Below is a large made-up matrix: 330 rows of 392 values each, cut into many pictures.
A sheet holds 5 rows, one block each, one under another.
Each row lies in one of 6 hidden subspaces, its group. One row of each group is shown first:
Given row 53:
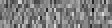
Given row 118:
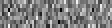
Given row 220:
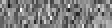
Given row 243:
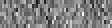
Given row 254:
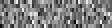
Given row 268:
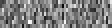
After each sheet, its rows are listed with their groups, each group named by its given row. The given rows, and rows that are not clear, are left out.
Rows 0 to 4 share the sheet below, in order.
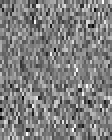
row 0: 268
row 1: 118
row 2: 220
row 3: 254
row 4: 243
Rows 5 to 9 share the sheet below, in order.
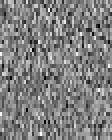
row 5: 243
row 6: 254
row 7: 220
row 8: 220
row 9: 53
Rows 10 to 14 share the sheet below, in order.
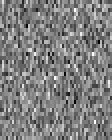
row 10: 220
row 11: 268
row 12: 220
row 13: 220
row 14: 268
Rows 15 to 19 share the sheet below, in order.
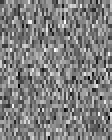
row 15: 268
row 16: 220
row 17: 254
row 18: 243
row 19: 268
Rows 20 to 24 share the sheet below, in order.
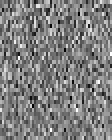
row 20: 268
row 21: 268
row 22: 243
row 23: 254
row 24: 220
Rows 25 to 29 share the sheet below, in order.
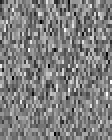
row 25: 53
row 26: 254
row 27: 268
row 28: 53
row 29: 118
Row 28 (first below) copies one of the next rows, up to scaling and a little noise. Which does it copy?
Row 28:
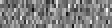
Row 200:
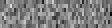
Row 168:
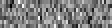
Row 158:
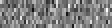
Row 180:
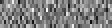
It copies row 158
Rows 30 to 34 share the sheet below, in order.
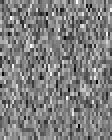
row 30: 118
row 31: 118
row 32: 53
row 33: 53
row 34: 243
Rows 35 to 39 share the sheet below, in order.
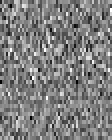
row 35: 53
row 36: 220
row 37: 254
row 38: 118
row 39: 118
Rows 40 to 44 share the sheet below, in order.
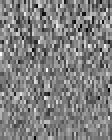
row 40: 254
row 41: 254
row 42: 118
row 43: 268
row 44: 268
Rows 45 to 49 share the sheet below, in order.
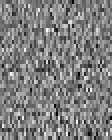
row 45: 243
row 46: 53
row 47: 118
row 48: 118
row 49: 53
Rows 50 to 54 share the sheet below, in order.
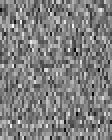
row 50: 243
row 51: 254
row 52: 268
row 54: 118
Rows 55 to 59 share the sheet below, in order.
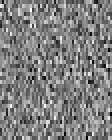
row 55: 243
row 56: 53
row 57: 254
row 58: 220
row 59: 268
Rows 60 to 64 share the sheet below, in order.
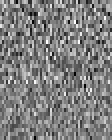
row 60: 254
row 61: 268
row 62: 220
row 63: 118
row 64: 268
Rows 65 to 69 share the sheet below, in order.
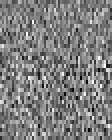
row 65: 53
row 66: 243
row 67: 254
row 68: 268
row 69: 254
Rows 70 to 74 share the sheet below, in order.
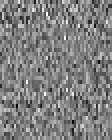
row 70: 53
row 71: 118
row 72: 220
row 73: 53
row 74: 243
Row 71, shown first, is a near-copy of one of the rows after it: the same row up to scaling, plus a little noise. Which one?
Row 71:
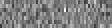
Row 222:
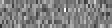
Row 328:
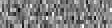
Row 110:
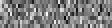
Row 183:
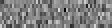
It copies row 222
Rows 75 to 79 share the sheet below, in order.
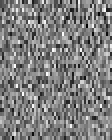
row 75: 254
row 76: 243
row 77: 118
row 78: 254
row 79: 243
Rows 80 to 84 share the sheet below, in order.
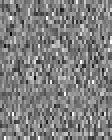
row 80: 118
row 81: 53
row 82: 268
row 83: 118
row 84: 243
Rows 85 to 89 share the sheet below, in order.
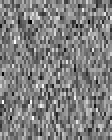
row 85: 254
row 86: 268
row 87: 53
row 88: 53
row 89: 53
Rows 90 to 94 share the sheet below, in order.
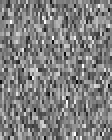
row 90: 220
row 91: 118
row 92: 254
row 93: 220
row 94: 254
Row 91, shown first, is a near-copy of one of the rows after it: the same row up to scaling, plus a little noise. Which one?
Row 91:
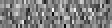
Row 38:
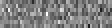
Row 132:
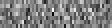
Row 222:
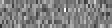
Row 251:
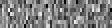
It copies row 132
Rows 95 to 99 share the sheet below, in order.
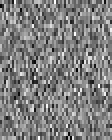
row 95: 243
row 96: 268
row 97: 268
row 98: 268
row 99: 243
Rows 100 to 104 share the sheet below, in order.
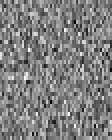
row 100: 254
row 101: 254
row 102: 53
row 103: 220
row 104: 53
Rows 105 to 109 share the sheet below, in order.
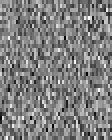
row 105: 254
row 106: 118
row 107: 268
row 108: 220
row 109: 118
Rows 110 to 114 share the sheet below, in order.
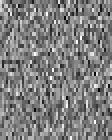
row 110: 118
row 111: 268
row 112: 118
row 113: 220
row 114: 268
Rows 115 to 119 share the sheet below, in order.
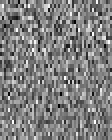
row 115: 243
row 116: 254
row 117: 243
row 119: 268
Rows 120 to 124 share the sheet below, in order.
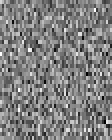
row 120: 268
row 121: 254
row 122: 118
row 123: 118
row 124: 254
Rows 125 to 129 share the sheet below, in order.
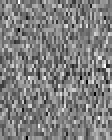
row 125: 243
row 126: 53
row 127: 254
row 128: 268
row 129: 220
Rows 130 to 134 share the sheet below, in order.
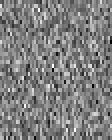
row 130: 243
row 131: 53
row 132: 118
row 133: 53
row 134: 220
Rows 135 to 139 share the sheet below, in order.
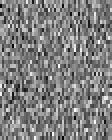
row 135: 243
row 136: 254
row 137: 118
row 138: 53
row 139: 268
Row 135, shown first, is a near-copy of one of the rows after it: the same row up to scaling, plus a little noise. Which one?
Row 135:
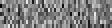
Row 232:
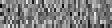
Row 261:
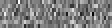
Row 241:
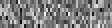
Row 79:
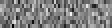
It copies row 232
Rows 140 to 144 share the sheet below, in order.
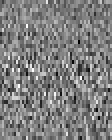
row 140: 220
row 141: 243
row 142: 243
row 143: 53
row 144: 220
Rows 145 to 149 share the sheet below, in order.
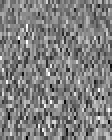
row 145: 220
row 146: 243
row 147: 53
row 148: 220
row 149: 220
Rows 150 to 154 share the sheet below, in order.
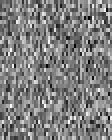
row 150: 254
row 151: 220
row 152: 268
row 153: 220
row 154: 268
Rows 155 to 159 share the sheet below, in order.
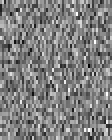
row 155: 243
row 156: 243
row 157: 118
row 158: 53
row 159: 254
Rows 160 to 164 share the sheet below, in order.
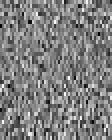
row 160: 254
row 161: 220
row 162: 254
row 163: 118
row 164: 268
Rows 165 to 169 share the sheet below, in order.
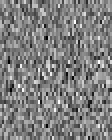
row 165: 254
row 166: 243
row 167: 220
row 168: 53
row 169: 268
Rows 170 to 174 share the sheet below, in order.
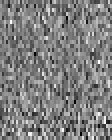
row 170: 220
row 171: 268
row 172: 220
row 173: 220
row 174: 254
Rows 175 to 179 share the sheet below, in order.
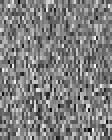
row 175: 53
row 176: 268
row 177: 268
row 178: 268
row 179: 254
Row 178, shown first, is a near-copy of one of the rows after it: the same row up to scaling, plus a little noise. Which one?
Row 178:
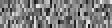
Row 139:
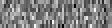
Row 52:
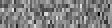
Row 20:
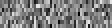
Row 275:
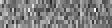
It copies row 20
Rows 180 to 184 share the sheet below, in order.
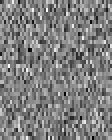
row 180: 53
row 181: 254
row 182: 118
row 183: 118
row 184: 268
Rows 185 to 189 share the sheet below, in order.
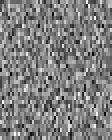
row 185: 118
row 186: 268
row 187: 118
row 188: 53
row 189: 243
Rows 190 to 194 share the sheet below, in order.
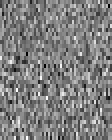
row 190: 268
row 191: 220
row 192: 53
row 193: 118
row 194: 268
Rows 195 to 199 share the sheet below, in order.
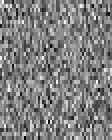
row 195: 118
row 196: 220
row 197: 53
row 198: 220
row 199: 243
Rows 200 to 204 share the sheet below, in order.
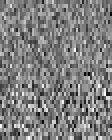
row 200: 53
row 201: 254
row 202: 254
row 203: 254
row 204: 243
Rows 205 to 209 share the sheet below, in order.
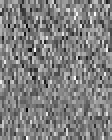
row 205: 220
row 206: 268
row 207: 254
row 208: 220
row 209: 220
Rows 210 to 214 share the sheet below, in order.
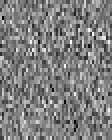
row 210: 53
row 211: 254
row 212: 118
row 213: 220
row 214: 220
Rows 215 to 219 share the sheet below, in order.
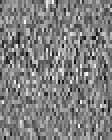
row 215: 53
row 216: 268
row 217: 268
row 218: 243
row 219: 243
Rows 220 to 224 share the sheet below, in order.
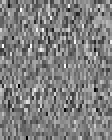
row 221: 53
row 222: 118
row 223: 243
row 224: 220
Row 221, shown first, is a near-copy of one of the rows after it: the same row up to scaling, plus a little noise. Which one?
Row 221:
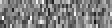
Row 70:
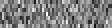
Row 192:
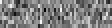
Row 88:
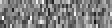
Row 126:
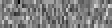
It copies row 88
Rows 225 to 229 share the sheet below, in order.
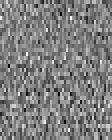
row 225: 268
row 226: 220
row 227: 118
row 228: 243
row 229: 118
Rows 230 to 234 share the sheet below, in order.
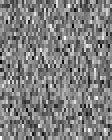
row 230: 53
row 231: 118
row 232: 243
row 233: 220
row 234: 254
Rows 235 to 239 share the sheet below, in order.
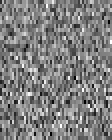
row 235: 53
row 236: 53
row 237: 254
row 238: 254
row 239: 268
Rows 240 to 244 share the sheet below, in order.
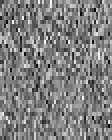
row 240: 268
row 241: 243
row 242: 268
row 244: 118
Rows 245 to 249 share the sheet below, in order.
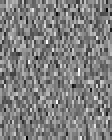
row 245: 53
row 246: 268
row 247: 243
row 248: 243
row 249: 220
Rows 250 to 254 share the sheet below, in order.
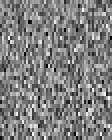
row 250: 254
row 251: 118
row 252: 243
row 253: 254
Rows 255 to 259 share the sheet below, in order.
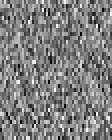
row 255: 53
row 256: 268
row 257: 268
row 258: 268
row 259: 268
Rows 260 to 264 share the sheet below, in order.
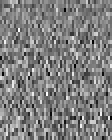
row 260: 118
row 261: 243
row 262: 53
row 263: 53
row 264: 268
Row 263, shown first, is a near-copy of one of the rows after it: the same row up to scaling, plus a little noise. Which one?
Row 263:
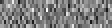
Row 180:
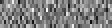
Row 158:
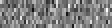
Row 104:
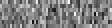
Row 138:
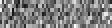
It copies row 180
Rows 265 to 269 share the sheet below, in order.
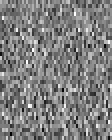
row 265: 53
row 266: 254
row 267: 243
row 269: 220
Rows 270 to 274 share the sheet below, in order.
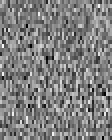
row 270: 220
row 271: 243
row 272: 53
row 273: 254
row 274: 243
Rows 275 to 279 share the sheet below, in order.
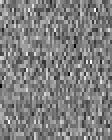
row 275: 268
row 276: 220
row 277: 118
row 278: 53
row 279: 118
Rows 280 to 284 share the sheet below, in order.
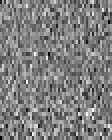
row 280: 53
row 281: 268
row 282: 220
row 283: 268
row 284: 254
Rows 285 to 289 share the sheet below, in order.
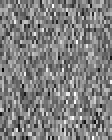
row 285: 243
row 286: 268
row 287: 268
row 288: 220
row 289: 268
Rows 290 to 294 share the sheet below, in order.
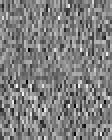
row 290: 243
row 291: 254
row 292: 220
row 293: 254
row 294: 254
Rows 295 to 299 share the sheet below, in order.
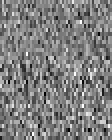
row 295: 243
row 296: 220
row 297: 220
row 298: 53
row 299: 254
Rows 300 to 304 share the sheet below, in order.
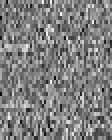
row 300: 268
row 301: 53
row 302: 118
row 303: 53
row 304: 220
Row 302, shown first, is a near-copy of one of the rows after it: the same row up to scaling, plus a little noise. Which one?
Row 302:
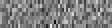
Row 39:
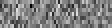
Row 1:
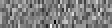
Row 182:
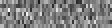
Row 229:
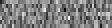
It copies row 1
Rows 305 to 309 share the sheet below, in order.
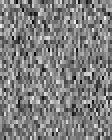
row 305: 254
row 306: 268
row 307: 254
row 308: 254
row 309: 243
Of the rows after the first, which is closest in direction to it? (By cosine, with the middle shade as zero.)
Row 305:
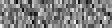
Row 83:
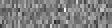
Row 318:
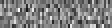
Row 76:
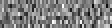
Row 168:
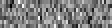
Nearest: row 83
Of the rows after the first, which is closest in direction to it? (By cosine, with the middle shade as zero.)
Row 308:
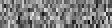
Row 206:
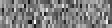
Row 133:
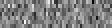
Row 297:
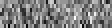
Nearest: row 206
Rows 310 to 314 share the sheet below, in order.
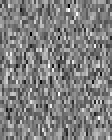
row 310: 220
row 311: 118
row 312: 118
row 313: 118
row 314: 220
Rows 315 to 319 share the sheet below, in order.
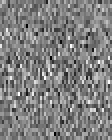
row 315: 220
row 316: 268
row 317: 220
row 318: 243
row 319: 118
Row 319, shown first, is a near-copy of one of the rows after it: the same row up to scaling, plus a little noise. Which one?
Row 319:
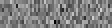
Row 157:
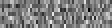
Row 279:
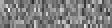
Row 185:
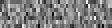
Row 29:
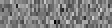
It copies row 29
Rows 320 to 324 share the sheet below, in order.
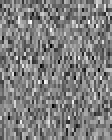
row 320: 254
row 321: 220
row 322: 254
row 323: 243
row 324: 220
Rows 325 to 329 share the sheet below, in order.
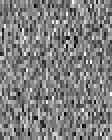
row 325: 243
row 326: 220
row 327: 118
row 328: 118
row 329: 254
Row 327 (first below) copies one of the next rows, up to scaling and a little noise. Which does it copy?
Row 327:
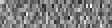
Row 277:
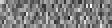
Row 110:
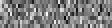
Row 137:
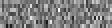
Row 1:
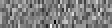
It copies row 277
